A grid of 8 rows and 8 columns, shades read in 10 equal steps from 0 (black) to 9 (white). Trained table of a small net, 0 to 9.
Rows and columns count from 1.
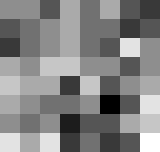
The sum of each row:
34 31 37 43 42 35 34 42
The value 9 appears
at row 8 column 8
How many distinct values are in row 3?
6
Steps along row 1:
same down up down up down down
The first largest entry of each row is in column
4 4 7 3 1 8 8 8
